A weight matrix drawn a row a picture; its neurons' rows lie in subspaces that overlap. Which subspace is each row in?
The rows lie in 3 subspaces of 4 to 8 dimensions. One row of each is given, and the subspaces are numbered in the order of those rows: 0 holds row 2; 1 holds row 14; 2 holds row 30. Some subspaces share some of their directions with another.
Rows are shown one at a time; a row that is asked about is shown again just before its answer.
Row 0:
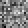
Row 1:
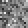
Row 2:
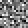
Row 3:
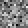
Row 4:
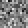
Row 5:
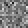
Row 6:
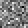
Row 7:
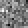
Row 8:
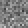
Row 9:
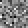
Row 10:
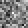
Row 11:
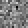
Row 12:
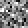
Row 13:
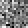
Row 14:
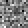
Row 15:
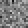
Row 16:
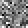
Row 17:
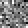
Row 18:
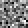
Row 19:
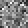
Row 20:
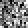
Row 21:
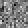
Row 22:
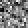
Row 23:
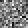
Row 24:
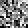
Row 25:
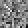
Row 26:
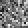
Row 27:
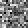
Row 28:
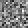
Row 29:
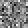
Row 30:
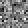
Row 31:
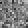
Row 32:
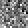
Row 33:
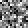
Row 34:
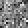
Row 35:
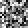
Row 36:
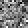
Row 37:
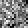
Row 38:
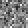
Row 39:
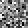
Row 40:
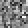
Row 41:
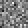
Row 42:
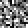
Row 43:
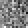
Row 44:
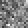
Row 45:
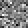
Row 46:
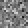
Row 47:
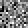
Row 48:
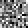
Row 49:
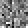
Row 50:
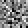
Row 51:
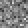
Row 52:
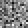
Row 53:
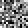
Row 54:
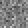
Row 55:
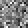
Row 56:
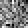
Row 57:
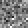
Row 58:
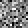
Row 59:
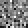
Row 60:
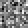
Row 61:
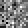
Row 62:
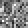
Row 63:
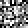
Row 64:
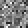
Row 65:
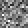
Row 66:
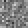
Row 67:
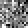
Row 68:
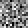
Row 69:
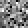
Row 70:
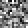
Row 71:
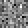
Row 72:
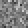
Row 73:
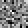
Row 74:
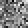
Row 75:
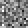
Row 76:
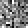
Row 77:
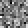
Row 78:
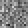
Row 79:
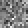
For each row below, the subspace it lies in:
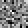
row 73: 2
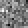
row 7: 1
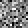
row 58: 0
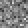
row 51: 1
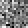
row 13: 2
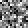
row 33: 0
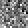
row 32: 1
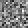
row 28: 0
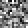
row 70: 1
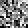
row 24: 0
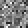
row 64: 2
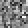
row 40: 0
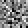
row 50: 2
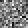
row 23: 0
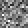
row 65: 0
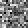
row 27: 1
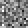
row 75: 0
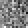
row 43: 1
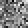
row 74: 2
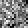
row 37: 1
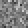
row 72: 1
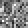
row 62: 2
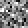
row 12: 1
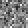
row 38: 1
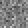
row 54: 1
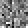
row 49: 2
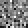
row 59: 0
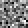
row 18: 0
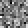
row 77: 2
